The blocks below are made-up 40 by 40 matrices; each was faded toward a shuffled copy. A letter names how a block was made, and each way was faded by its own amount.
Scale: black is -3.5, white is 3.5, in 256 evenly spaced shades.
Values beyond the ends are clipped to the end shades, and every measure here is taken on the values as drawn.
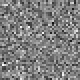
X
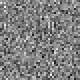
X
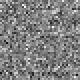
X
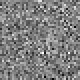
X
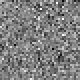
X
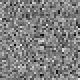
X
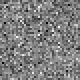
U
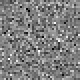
U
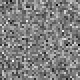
X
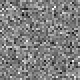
X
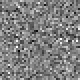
U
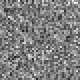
X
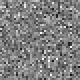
U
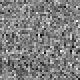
X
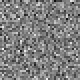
X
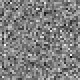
X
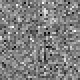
U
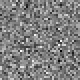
X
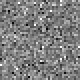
U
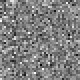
U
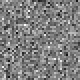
X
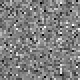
U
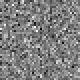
U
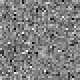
U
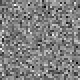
U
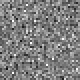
U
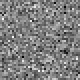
U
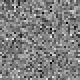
X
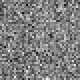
X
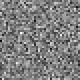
X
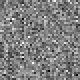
X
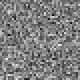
X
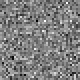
X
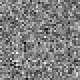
X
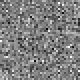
U
